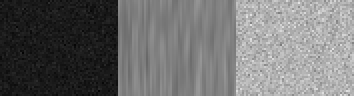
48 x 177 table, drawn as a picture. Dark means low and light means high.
The table splits into one row of 3 panels. Panel 1,1: very low, fine-grained, faint in contrast. Panel 1,2: middling, streaked downward, faint in contrast. Panel 1,3: high, fine-grained.
